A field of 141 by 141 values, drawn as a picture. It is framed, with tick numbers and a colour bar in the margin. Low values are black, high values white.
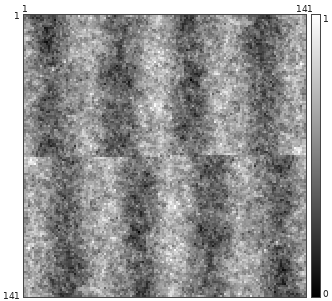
Grain: blotchy. Seam: none. Slope: none. Symmetry: a half turn. Stripes: upright, repeating 4 times.
